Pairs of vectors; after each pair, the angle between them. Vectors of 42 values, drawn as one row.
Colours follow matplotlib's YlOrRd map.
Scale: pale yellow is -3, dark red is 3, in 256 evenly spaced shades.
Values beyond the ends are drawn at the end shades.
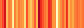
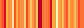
nearly parallel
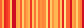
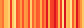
nearly opposite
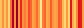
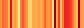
orthogonal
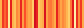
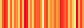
partly aligned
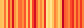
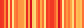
nearly opposite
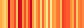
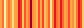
partly aligned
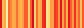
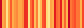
nearly parallel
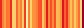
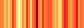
orthogonal
